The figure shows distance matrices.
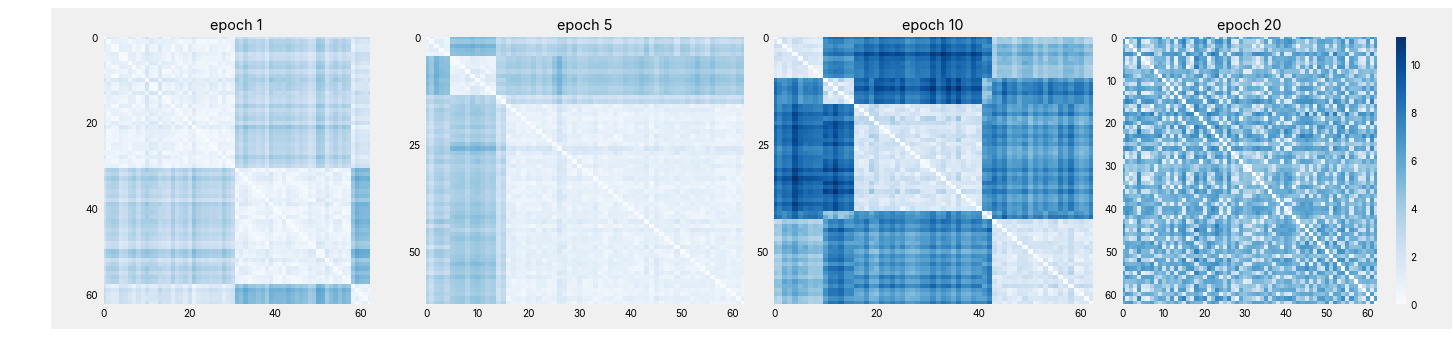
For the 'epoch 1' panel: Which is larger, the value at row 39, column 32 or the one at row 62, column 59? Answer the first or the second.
the first
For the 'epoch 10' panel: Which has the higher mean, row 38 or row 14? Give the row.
14
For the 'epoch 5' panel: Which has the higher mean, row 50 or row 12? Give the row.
12
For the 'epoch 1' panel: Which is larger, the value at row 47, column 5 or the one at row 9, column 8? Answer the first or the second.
the first
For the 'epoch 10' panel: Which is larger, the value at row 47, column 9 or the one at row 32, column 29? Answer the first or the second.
the first
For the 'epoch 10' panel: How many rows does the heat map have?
63
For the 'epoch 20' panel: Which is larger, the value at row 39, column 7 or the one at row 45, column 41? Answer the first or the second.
the second
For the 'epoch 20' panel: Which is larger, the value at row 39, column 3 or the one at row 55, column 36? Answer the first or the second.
the first
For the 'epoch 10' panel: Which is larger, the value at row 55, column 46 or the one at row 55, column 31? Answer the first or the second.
the second
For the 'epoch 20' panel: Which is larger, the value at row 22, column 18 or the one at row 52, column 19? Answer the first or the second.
the first
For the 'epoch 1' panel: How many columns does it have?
63
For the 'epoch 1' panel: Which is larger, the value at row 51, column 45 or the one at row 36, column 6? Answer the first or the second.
the second
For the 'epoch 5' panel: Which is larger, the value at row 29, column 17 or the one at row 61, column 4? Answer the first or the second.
the second
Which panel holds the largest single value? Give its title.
epoch 10
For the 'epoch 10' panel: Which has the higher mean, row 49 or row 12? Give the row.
12
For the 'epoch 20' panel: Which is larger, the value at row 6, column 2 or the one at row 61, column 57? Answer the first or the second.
the second
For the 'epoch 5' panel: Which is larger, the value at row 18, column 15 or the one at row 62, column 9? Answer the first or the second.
the second
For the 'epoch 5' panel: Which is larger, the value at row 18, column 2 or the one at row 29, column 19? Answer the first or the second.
the first
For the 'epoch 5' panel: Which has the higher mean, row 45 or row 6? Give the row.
6
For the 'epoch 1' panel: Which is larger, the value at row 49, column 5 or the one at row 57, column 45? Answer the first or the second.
the first
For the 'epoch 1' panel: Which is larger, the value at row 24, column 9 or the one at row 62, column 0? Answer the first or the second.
the second
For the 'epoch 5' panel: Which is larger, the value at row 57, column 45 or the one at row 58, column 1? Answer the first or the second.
the second
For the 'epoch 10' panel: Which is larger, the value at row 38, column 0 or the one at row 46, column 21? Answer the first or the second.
the first
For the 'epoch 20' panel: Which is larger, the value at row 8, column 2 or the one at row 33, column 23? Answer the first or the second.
the second
